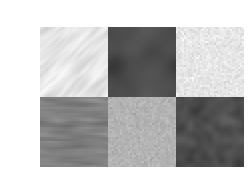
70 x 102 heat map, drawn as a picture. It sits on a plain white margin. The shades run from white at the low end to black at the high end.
It is made of 2 by 3 panels. Panel 1,1: very low, slanting up to the right, faint in contrast. Panel 1,2: high, smooth, faint in contrast. Panel 1,3: very low, fine-grained, faint in contrast. Panel 2,1: middling, streaked across, faint in contrast. Panel 2,2: low, fine-grained, faint in contrast. Panel 2,3: high, blotchy, faint in contrast.
